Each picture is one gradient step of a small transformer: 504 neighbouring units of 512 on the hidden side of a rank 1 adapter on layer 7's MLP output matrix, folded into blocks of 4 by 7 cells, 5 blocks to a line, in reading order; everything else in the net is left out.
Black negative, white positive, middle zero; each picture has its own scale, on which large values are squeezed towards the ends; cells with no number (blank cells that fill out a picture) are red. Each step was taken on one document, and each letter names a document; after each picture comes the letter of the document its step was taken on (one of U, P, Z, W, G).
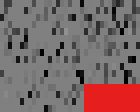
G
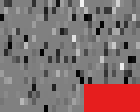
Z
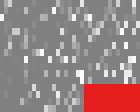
Z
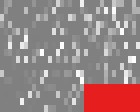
G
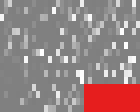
Z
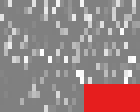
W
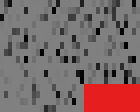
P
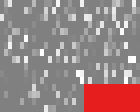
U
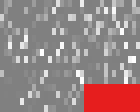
G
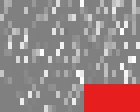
G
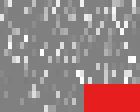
U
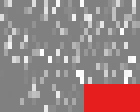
W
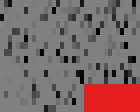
P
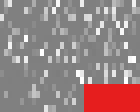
U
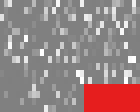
U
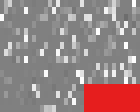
P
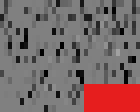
G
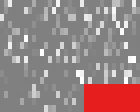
U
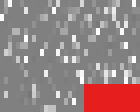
P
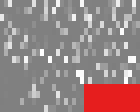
W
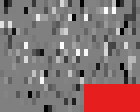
G
